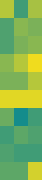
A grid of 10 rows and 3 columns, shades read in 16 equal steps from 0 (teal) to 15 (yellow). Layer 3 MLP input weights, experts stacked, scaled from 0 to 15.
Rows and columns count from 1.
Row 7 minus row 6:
-8 -14 -11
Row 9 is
4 3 3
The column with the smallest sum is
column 2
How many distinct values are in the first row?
3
